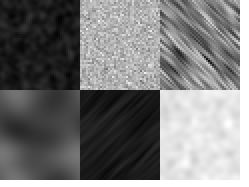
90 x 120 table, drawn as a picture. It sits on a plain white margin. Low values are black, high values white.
It is made of 2 by 3 panels. Panel 1,1: very low, blotchy, faint in contrast. Panel 1,2: high, fine-grained. Panel 1,3: middling, slanting down to the right, strong in contrast. Panel 2,1: low, smooth. Panel 2,2: very low, slanting up to the right, faint in contrast. Panel 2,3: very high, blotchy, faint in contrast.
